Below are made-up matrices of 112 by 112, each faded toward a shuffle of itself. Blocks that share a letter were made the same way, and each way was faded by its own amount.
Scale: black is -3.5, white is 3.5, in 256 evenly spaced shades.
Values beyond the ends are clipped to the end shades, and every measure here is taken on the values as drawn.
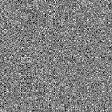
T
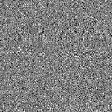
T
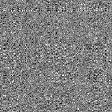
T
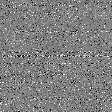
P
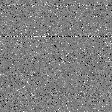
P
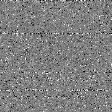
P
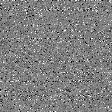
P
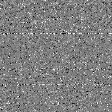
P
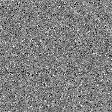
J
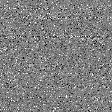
P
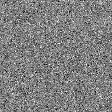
J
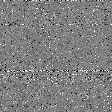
P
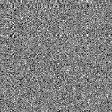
T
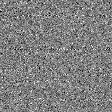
J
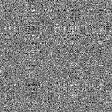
T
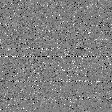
P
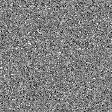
J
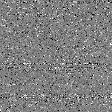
P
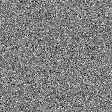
J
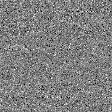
J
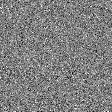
J
